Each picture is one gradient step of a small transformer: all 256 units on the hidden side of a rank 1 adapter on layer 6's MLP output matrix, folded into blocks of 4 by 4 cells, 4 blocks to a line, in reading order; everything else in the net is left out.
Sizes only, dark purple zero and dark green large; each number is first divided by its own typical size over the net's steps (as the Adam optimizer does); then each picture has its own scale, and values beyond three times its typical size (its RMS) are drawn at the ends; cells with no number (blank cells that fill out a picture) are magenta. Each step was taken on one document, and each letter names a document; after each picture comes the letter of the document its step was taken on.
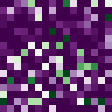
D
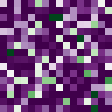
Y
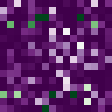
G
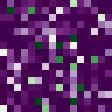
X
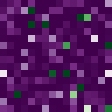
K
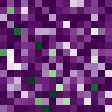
X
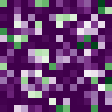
Y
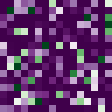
D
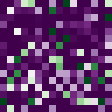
D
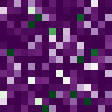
G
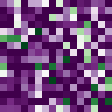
Y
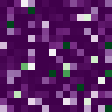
K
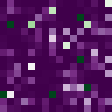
G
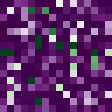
X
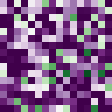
Y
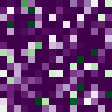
X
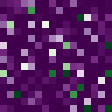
K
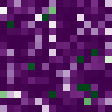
G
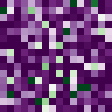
X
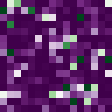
G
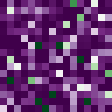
X
